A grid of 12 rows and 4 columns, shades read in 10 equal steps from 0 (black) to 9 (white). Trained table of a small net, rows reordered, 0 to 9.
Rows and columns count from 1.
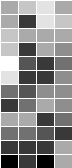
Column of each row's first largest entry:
3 3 1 1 1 1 3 3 1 1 4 4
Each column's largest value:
9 7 8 7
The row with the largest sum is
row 1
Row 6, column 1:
8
